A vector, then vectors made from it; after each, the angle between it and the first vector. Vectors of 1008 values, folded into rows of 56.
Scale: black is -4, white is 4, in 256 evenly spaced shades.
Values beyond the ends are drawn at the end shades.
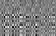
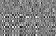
nearly opposite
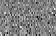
partly aligned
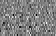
partly opposed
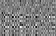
nearly parallel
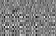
nearly parallel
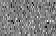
orthogonal
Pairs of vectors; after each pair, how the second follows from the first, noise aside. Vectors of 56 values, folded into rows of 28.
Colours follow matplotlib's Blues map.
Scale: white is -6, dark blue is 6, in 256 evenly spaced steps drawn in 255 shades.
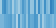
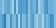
reversed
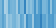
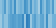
shuffled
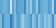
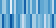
scaled up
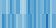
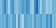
shuffled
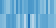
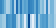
scaled up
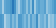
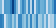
scaled up
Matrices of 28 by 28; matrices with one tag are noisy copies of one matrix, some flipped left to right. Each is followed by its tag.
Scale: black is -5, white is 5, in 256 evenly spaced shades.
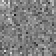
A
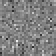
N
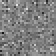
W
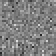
N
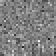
N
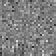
N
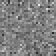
W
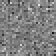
W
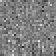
N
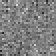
W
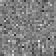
N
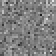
A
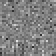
N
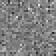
W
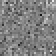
A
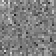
A
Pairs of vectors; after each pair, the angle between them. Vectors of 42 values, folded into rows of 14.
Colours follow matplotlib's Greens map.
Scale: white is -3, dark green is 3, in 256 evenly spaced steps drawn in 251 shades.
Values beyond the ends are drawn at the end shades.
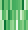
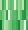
partly opposed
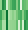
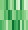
partly opposed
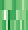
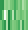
nearly parallel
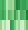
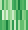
orthogonal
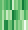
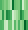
nearly opposite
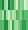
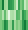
nearly parallel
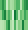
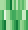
partly opposed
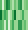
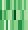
nearly parallel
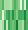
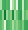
orthogonal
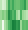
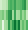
nearly parallel
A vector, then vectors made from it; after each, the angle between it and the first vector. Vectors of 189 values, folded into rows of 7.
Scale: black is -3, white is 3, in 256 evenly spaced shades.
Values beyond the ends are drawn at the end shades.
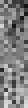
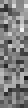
partly opposed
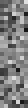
orthogonal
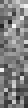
nearly opposite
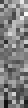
nearly opposite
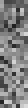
partly aligned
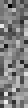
partly aligned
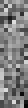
partly opposed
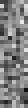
partly opposed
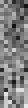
nearly parallel
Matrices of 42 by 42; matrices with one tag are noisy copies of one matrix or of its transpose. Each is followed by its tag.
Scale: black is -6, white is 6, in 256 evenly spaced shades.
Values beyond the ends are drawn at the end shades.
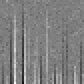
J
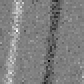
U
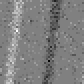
U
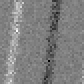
U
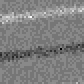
U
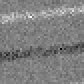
U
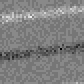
U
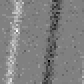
U
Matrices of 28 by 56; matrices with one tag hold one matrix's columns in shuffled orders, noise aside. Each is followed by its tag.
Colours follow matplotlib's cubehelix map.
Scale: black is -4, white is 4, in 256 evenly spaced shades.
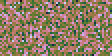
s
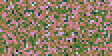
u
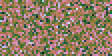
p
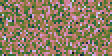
p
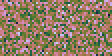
u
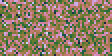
u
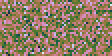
u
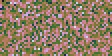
s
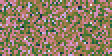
p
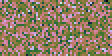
s
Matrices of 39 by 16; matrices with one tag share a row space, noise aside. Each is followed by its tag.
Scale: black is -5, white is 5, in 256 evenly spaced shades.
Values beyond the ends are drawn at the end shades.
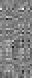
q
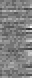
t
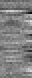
t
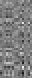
q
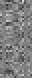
q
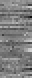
t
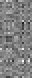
q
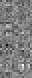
q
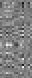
q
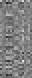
q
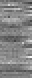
t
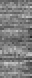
t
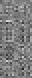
q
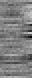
t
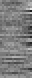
t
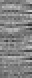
t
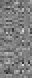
q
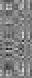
q
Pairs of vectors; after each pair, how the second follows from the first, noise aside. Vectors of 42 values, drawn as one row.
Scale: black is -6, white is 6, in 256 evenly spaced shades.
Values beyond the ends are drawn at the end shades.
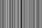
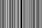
scaled up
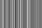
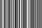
scaled up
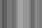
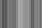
copied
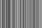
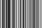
scaled up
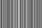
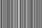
copied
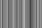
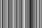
scaled up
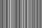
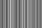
copied
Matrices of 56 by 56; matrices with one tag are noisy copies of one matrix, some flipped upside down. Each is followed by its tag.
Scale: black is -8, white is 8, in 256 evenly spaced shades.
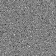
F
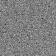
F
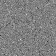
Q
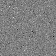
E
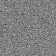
F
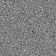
E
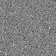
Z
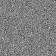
Z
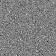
Q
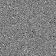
E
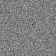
E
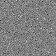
Q
